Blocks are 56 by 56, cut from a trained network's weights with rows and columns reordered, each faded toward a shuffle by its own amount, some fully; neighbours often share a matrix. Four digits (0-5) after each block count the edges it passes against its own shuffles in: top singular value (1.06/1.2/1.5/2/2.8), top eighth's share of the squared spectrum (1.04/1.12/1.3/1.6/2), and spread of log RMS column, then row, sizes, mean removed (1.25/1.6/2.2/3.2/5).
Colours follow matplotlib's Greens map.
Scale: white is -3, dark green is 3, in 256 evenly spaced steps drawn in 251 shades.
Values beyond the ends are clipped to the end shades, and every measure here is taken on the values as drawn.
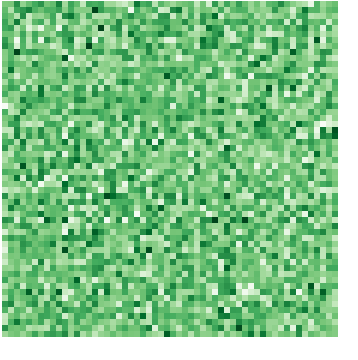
3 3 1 1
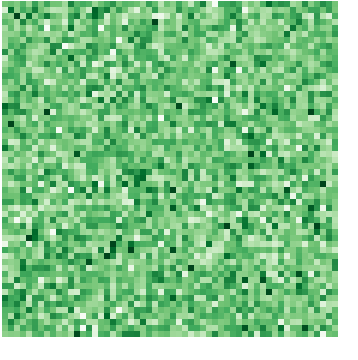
0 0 0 0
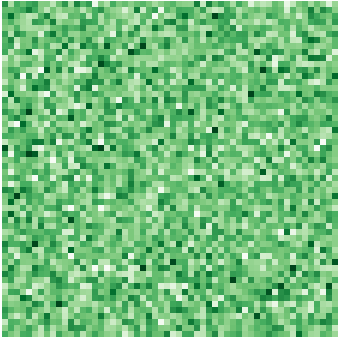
2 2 0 0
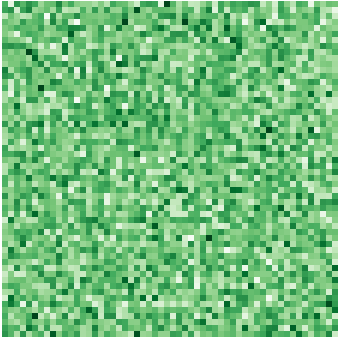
0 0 0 0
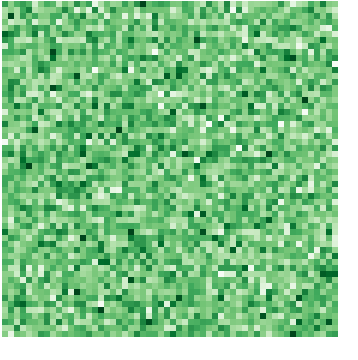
0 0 0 0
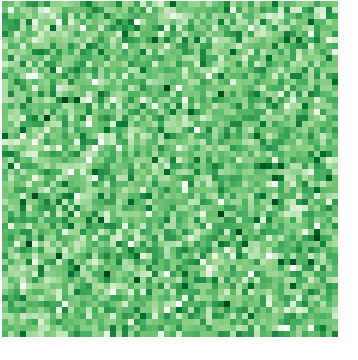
0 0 0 0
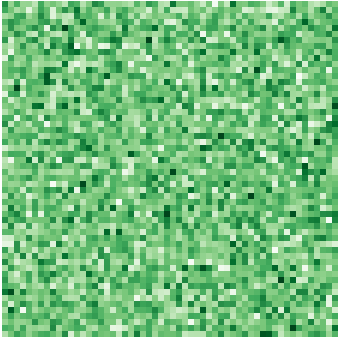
0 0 0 0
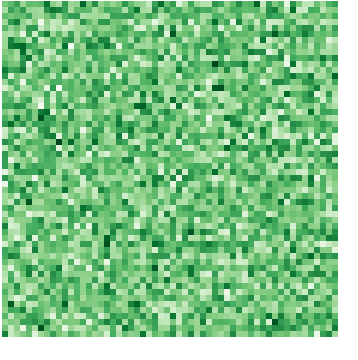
3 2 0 0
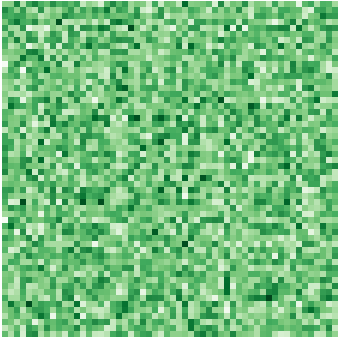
4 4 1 2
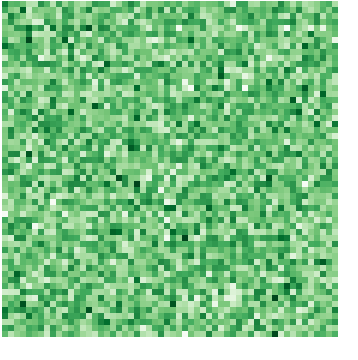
0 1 0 0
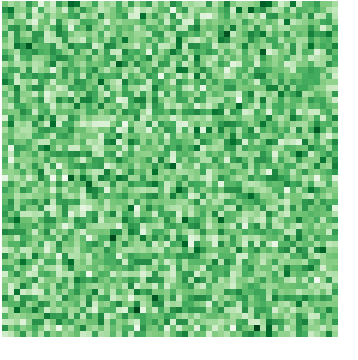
0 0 0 0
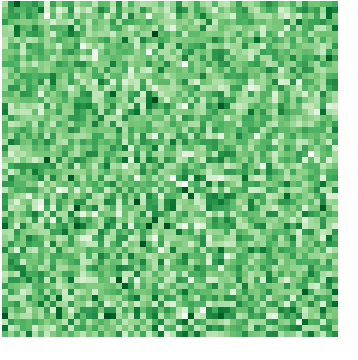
4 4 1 2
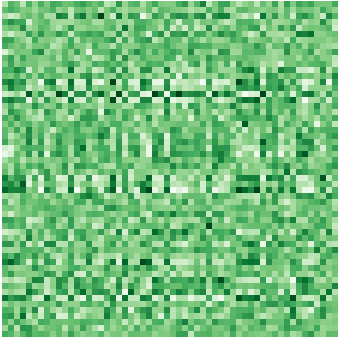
5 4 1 4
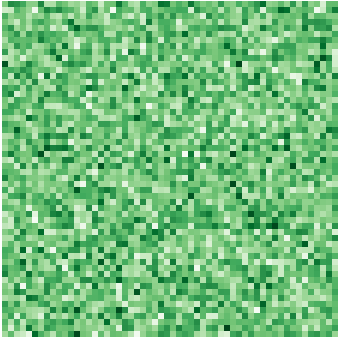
3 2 0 0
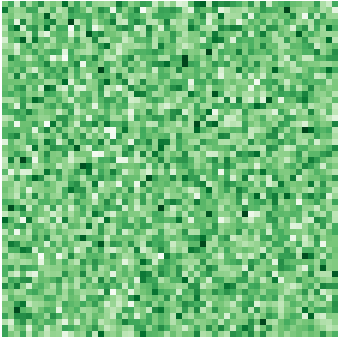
1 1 0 0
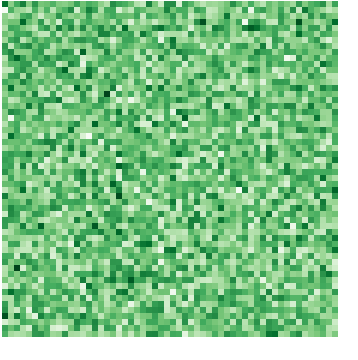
0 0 0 0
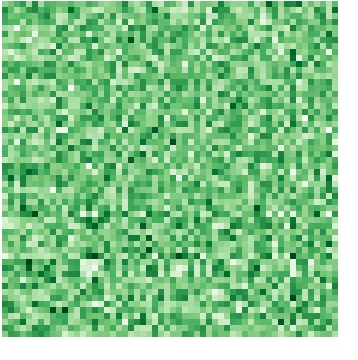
4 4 1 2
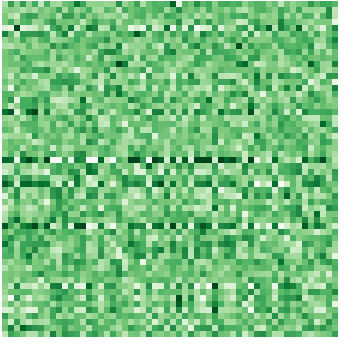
4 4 0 3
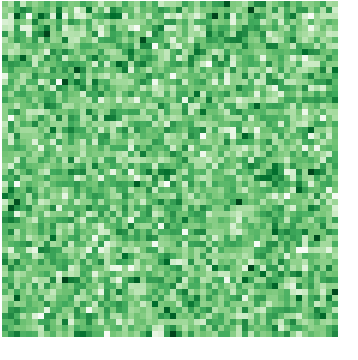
3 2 0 1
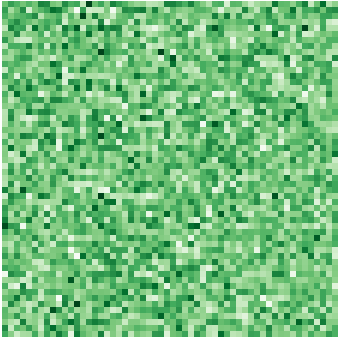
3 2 0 1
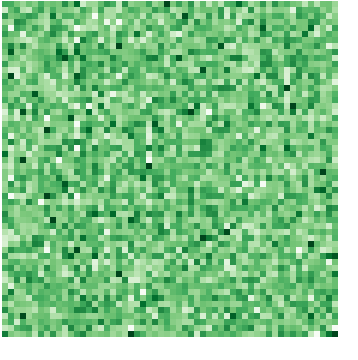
2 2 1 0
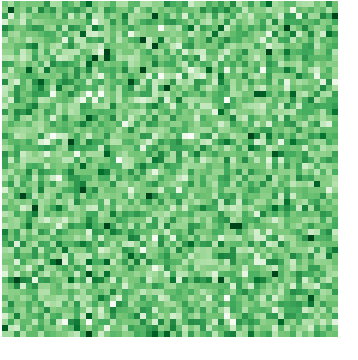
2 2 0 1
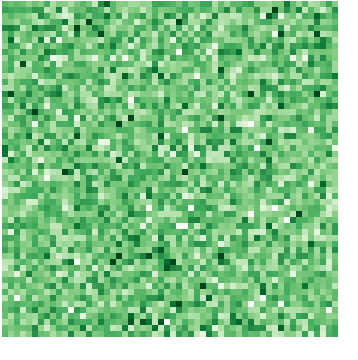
2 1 0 0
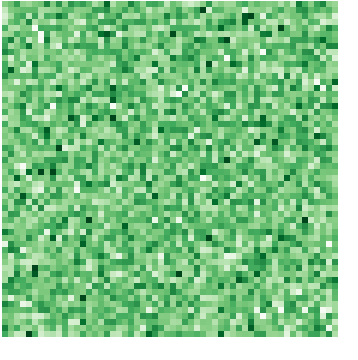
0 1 0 0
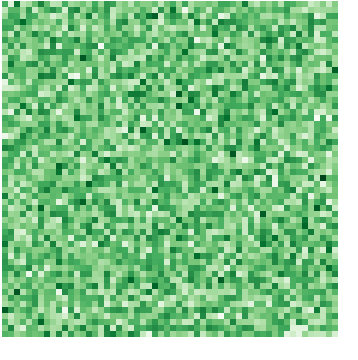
1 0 0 0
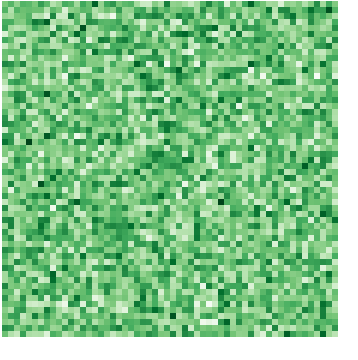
3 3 0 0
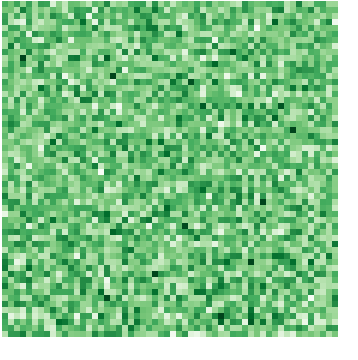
3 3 0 1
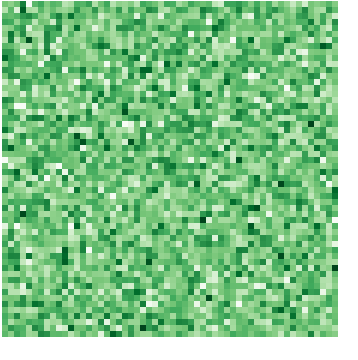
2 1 0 0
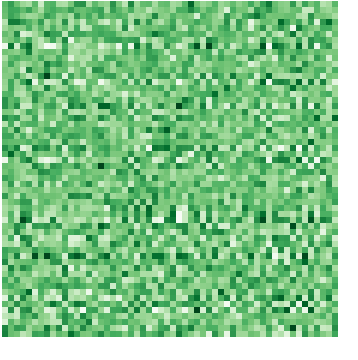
4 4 1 3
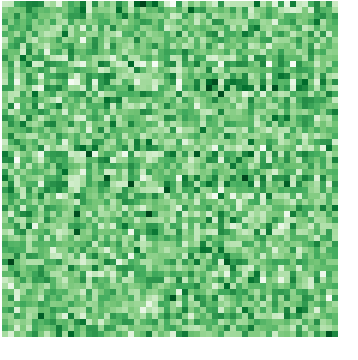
4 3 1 2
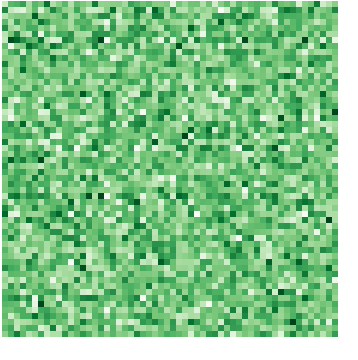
3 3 0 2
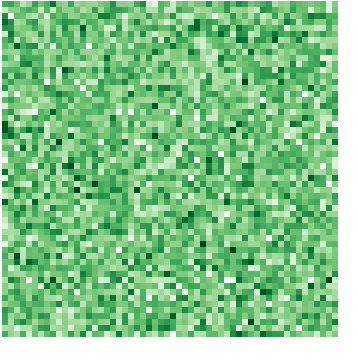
2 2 0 0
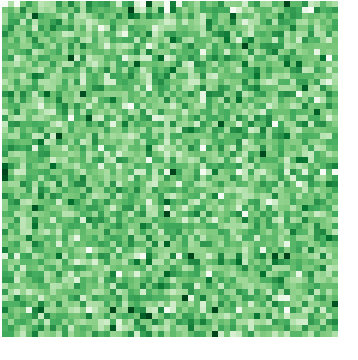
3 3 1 1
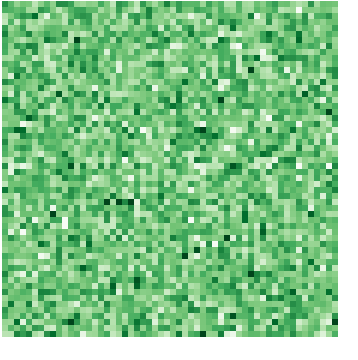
2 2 0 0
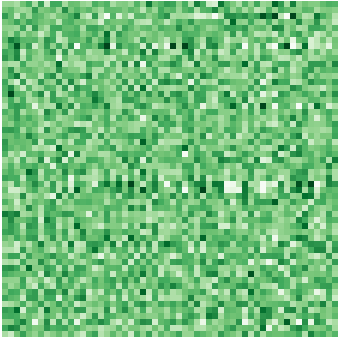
4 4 1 2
